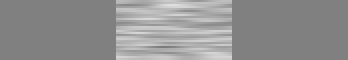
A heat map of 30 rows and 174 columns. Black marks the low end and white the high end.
It is made of 1 by 3 panels. Panel 1,1: middling, flat. Panel 1,2: high, streaked across. Panel 1,3: middling, flat.
